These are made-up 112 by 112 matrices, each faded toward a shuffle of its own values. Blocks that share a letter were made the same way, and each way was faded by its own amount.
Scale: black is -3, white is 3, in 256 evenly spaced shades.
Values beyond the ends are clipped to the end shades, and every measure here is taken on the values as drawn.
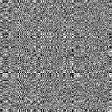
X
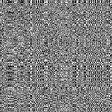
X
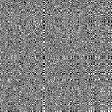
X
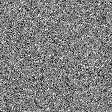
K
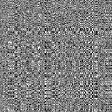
X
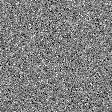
K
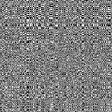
X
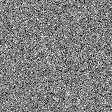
K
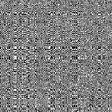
X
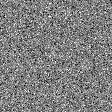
K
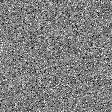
K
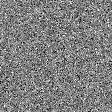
K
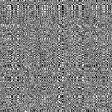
X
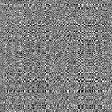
X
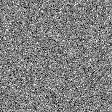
K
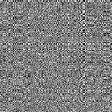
X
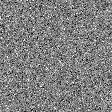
K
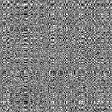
X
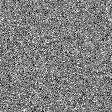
K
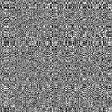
X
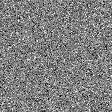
K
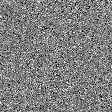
K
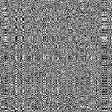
X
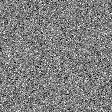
K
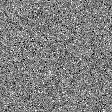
K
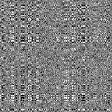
X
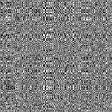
X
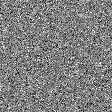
K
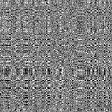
X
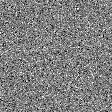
K
